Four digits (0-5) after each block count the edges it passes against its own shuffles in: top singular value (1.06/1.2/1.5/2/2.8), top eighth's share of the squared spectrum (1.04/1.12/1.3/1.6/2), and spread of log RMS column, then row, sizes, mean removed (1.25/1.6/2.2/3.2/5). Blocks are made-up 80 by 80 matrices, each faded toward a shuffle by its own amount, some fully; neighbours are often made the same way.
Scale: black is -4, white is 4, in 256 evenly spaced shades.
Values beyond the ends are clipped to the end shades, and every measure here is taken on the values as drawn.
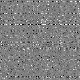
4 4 0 3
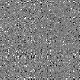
4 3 2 2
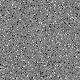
1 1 0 0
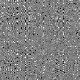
4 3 2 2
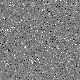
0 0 0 0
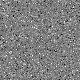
1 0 0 0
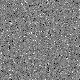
1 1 0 0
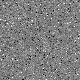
0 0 0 0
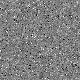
0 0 0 0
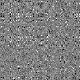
4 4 3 2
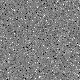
0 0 0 0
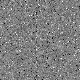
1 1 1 0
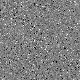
0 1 1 0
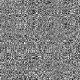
4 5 3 3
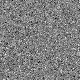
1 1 0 0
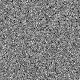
2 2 0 0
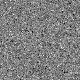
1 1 0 0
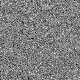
2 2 0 0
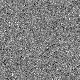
1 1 0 0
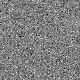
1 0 0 0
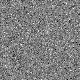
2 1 0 0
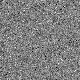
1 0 0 0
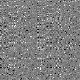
4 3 2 2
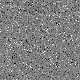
2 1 0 0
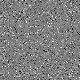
3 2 1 0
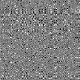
4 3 2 2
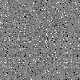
3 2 1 1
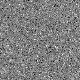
2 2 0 1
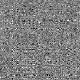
4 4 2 3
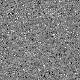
2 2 0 1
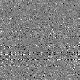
4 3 1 3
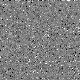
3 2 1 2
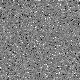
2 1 0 0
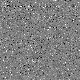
2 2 0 1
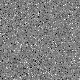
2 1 0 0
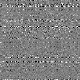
4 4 1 4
